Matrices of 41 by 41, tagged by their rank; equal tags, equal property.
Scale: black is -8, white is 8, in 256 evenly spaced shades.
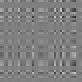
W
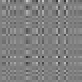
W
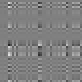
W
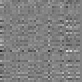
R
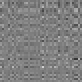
R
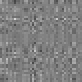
R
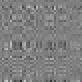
R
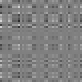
W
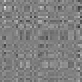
R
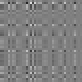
W
